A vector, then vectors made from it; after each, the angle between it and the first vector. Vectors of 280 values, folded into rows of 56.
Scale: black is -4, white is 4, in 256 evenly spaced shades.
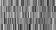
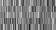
nearly parallel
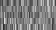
nearly opposite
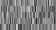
partly aligned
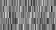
orthogonal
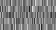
partly opposed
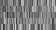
nearly opposite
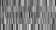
nearly opposite
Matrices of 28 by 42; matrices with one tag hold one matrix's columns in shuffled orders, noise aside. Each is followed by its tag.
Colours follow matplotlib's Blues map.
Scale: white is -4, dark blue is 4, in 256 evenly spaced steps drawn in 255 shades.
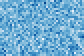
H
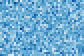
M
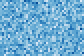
M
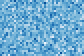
M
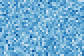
H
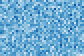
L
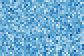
H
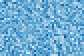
H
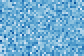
H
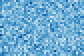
H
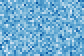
H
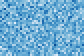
L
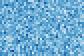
H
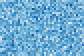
L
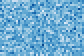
L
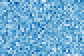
M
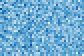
L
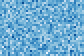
H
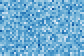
L
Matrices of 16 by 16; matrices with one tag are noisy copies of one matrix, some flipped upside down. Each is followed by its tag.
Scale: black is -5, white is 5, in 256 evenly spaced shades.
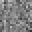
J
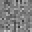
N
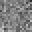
J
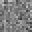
J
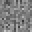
N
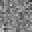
J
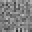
N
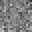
J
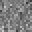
J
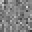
J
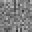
N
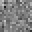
J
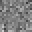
J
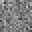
J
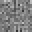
N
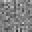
N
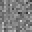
J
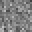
J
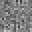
N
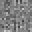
N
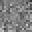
J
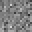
J
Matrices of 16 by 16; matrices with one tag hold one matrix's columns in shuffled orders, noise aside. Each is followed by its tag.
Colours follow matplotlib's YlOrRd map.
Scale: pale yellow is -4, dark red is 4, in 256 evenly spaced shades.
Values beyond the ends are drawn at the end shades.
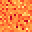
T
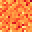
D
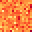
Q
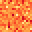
T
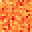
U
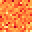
D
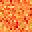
T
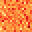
T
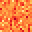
U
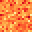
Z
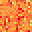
U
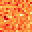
Z
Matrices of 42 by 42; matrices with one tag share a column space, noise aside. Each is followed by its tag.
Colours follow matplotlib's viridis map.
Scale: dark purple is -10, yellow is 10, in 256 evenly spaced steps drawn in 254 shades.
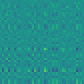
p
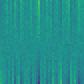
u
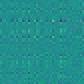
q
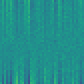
u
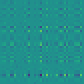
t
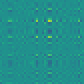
q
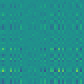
p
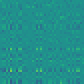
p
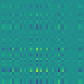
p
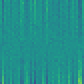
u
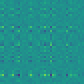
t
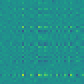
t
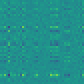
t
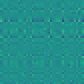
q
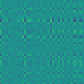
q
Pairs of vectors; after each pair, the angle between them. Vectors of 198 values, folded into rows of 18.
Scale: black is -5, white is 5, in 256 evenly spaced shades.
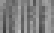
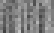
nearly parallel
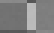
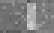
nearly parallel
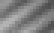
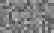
orthogonal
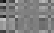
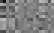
nearly parallel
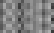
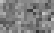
partly opposed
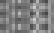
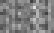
nearly parallel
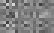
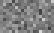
orthogonal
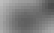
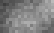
nearly opposite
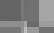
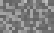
orthogonal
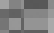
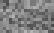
partly opposed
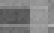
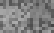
partly opposed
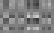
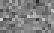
partly aligned
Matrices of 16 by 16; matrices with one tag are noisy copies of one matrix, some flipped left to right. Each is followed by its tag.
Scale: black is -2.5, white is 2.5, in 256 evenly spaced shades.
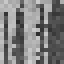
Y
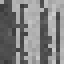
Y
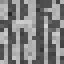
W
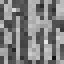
W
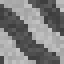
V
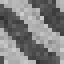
V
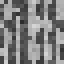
W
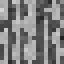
W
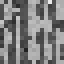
W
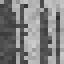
Y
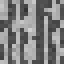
W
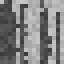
Y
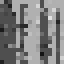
Y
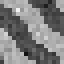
V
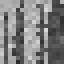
Y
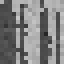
Y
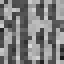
W
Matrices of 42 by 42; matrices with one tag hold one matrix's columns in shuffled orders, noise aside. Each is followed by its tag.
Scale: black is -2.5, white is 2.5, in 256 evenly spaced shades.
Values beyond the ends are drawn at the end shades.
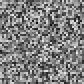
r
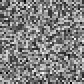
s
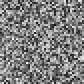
s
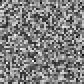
r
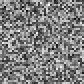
s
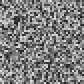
r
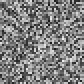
s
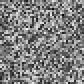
r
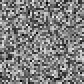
s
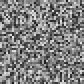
r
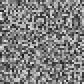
r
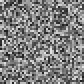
s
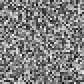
s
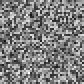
r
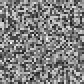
r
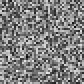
s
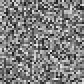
s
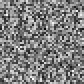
r
